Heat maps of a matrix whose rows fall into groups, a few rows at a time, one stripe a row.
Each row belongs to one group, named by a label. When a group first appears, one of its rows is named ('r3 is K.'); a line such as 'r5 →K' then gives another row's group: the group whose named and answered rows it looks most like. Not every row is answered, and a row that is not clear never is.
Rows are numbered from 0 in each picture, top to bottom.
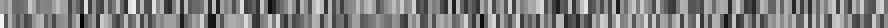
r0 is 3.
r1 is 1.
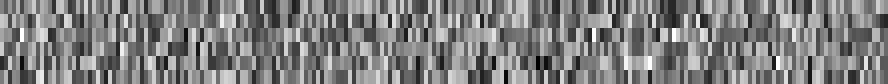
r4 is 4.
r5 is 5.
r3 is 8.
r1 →5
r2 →1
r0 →3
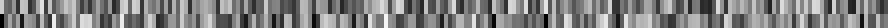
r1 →4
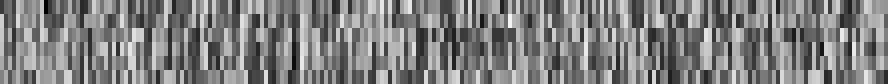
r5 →5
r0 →8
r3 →3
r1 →8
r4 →3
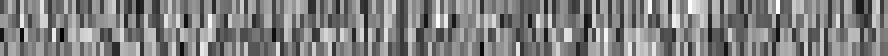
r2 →4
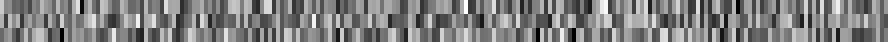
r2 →1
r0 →1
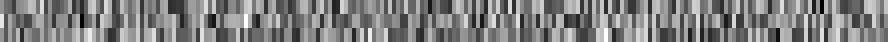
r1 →1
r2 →4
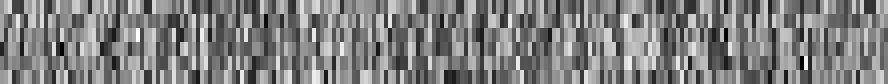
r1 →8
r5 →3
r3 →4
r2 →4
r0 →3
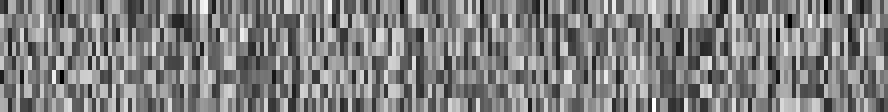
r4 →3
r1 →8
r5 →4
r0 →1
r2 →5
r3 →5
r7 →5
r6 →3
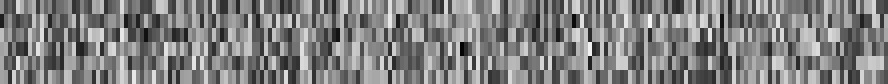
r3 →5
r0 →8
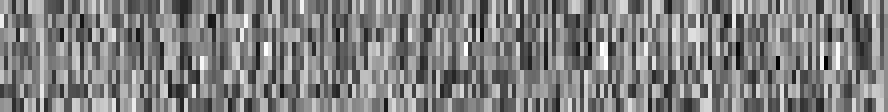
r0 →8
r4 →1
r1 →1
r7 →3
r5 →3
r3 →1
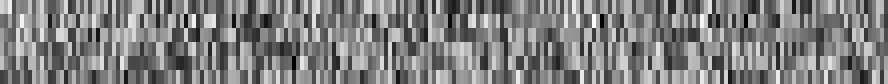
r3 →8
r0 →3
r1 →4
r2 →3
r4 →8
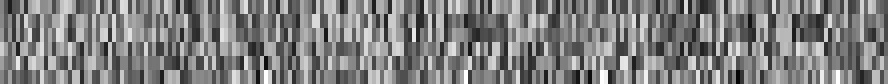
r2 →3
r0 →5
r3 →5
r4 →8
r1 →3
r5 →1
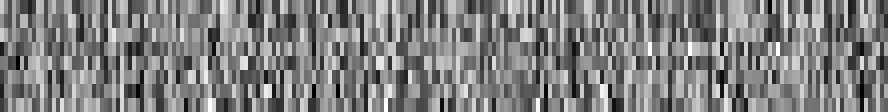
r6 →1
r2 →5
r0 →5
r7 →4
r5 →4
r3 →1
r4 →5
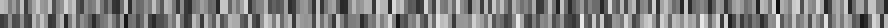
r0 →5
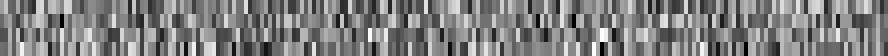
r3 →4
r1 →1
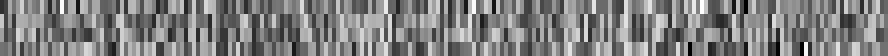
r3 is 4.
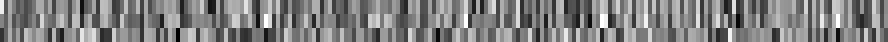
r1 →1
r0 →1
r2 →4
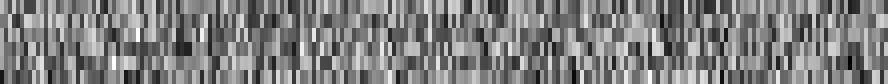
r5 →1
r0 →5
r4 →5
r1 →3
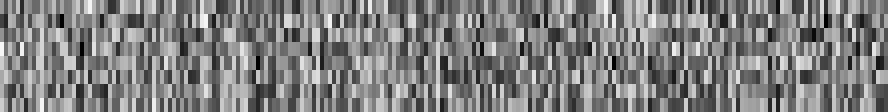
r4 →5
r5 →3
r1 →1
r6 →5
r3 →1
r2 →3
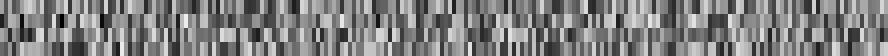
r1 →4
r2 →5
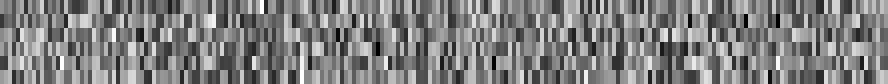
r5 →3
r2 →1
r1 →4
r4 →4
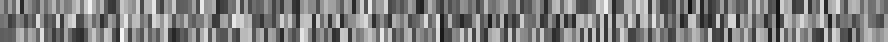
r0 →4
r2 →8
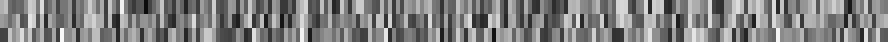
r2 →4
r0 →8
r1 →8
